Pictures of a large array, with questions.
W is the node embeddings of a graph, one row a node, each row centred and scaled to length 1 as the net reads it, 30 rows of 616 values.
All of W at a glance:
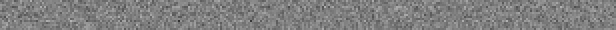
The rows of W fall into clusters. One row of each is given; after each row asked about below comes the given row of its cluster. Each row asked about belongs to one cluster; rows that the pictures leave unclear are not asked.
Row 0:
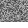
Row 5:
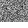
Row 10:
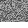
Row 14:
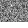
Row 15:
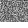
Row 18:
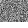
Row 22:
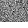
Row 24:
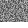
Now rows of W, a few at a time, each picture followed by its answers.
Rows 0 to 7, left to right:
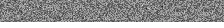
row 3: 24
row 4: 24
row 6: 0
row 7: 0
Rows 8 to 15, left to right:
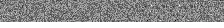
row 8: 0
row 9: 18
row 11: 18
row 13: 14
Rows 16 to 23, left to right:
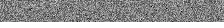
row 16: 15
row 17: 10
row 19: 10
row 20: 15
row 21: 15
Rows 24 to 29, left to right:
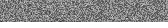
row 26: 22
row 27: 5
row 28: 24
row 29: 5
